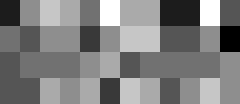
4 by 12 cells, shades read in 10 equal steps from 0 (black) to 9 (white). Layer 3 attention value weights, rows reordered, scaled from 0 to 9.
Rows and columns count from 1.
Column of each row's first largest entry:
6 7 6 7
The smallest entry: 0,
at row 2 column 12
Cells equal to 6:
7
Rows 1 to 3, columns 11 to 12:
9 3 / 5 0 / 4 5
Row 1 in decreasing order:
9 9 7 6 6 6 5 4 3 1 1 1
